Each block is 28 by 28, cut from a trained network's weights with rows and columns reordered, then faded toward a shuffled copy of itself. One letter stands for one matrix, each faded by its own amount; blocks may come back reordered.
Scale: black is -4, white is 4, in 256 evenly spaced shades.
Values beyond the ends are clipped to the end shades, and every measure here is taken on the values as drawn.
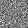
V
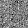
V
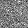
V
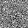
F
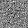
V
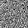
F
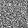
F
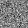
F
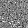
V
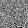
F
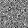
F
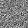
F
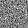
V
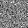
V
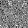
F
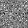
F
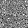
V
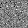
V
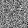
F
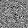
F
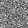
F
